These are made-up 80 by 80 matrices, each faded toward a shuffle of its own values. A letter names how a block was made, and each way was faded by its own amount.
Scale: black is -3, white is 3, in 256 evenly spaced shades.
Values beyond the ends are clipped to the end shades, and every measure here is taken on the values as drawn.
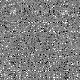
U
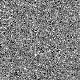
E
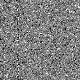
E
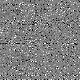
U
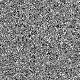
E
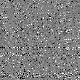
U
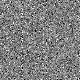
E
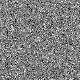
E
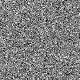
E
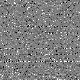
U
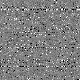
U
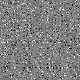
U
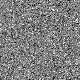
E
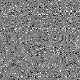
U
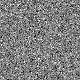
E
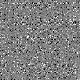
U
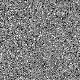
E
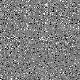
U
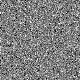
E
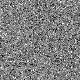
E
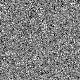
E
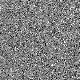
E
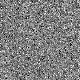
E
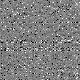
U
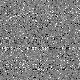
U
